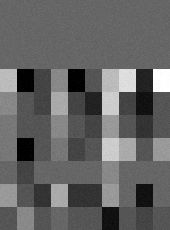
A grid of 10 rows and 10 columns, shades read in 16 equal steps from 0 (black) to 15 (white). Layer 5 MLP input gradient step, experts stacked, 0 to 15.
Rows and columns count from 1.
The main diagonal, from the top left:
6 6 6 8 4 4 12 6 1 5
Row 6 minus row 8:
1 1 -1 2 -1 -2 1 -1 -3 -1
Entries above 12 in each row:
0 0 0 2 0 0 0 0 0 0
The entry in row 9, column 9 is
1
